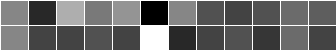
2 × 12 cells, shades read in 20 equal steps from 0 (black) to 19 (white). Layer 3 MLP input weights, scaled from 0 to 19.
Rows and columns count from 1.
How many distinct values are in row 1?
10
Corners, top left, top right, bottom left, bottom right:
10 7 10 5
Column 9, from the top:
5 6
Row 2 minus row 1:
0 2 -8 -3 -6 19 -7 -1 1 -2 0 -2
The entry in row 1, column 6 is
0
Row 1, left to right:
10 3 13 9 11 0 10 6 5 6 8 7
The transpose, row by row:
10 10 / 3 5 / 13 5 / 9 6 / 11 5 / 0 19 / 10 3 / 6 5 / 5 6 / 6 4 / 8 8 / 7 5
